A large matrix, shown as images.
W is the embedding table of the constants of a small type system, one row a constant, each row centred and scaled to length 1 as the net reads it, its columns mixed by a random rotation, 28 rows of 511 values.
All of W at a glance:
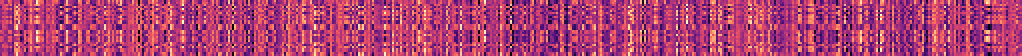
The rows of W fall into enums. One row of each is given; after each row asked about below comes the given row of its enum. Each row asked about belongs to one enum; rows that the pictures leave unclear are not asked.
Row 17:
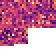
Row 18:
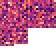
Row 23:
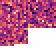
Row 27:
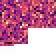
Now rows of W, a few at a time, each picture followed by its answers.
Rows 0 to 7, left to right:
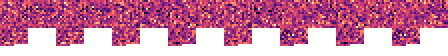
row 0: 18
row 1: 18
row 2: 23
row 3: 27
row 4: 23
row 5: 17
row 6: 27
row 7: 17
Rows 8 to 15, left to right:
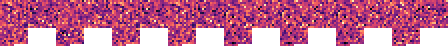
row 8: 23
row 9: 17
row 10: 23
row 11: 23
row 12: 27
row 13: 27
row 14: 27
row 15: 18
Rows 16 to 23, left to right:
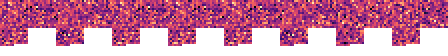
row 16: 18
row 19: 18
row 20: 18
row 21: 17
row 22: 27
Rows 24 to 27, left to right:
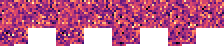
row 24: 17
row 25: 17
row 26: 27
